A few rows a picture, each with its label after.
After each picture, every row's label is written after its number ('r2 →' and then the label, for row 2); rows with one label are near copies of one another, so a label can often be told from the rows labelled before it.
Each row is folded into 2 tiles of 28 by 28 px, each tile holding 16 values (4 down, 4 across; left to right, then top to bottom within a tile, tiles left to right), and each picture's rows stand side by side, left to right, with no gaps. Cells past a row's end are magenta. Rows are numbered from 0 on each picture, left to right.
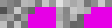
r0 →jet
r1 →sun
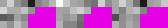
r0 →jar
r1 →sun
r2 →jar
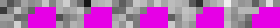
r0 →jet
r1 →jar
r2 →jet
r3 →jar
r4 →sun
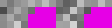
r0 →jet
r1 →jet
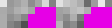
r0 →sun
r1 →sun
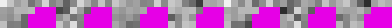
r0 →sun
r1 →jet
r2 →sun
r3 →jar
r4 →sun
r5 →jet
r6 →jar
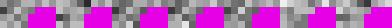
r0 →jet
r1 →jar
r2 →jet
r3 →jet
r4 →jet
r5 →sun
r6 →jar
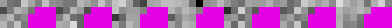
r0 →jet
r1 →jet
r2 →jar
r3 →jar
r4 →jet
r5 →jet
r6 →sun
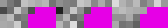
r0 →jet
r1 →jet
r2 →sun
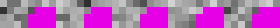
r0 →jet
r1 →jar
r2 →jar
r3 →sun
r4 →jet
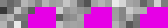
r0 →jet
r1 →jar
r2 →sun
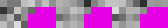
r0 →jet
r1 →jar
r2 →jar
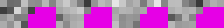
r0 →jet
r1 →jar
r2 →sun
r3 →jar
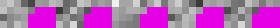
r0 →jar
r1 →jet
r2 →sun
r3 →jar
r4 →jet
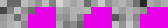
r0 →jet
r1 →sun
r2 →jar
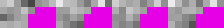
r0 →jar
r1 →sun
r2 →sun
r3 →sun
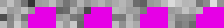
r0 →jar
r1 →jet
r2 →jar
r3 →sun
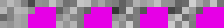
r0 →jar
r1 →jet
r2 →jet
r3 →jet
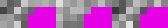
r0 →jet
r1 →sun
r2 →jet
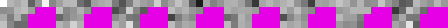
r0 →sun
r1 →jar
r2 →jet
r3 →jar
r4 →jar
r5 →jar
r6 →sun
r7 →jet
